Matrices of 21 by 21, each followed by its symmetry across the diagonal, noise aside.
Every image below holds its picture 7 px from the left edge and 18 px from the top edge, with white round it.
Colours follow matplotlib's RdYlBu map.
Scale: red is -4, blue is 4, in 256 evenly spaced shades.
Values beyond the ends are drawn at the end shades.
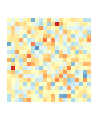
symmetric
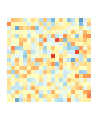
neither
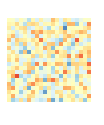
antisymmetric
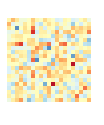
symmetric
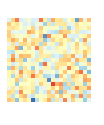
neither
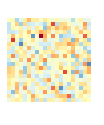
neither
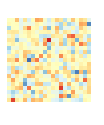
antisymmetric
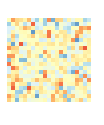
antisymmetric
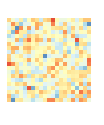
symmetric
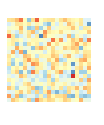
neither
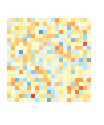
symmetric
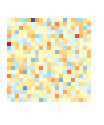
antisymmetric
